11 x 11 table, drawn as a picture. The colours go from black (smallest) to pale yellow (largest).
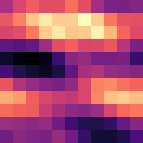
Lone odd cells: none. Stripes: horizontal, repeating 2 times. Ninth with the highest average: top middle. Ninth with the lowest average: middle left.
